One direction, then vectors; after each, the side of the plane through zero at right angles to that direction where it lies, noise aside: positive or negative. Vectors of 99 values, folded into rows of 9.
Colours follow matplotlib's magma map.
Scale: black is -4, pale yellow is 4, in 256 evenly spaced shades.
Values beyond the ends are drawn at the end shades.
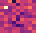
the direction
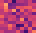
positive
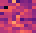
negative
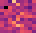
negative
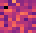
negative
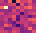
positive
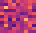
positive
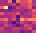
positive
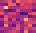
positive
